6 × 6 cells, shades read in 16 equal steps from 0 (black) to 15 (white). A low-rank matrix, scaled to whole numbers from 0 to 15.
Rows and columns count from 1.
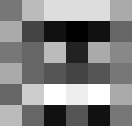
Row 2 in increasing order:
0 1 1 4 6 10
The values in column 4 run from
0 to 14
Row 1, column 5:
13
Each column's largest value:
11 12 15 14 15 10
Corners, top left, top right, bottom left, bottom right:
7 10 11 7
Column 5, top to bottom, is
13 1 10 5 15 1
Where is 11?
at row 1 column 2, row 3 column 3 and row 6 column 1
